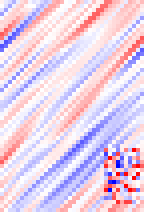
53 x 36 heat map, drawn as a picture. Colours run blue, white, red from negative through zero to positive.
Grain: diagonal, up to the right. Roughest part: bottom right. Odd patch: rougher, in the bottom right.
